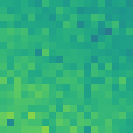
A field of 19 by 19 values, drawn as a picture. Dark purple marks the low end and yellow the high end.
Mirror symmetry: none. Slope: up to the bottom left. Calmest part: bottom right. Grain: fine. Ninth with the lowest average: top right. Histogram: bell-shaped. Stripes: none.
